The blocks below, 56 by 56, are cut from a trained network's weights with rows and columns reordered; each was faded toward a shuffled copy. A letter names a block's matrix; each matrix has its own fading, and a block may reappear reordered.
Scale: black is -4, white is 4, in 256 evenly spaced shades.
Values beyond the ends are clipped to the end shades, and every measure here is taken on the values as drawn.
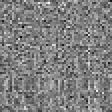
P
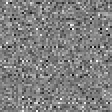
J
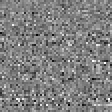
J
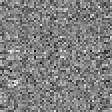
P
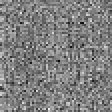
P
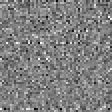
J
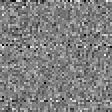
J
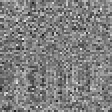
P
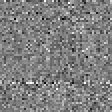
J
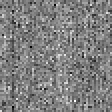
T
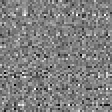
J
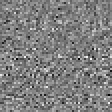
J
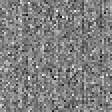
T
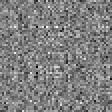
P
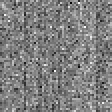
T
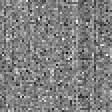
T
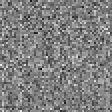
P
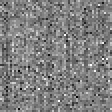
T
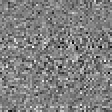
J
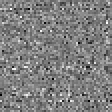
J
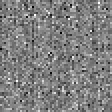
T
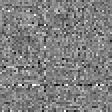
J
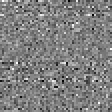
J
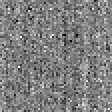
T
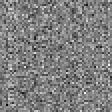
P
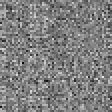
P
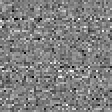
J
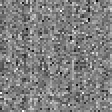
T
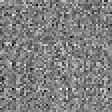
P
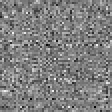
J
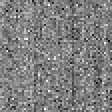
T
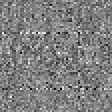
J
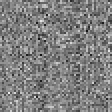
P
